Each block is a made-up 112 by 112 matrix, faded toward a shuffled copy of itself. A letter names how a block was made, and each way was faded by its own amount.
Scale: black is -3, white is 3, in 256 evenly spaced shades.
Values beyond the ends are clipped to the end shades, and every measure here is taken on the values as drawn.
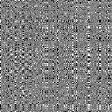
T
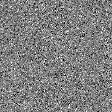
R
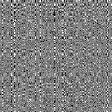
T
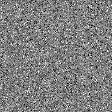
R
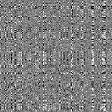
T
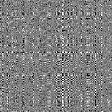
T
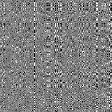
T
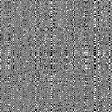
T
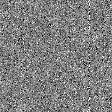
R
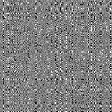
T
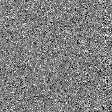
R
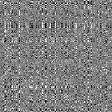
T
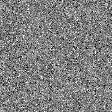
R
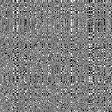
T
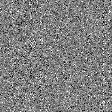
R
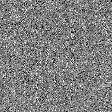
R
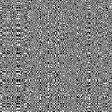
T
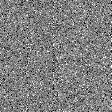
R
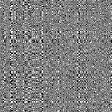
T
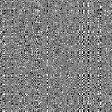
T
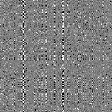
T
